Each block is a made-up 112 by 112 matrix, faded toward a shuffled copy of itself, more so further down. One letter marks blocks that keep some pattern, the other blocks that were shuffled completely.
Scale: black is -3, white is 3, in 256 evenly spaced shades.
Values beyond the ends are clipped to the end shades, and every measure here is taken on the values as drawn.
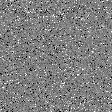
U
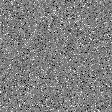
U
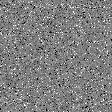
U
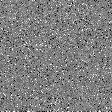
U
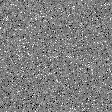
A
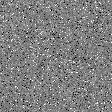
A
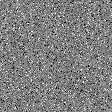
A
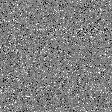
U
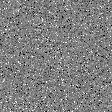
A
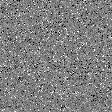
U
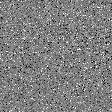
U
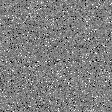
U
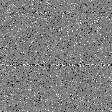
U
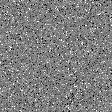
A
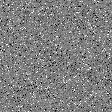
A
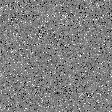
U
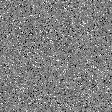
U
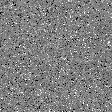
A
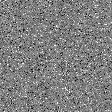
A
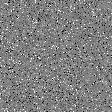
A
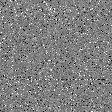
U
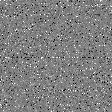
U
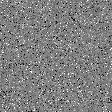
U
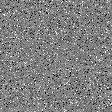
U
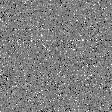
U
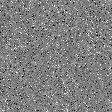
A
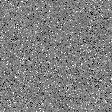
A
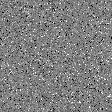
A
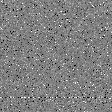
U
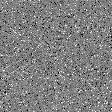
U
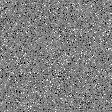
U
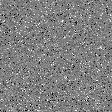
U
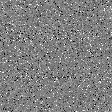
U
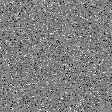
A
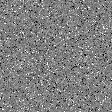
A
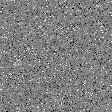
A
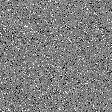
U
